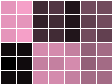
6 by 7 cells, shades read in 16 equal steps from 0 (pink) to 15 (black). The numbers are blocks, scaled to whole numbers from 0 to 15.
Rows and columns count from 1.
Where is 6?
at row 4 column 6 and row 5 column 6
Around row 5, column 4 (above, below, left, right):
2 2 3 2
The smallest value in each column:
1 0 2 2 2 5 5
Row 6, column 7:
5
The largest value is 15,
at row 5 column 1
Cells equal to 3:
4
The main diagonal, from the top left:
1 1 11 2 2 5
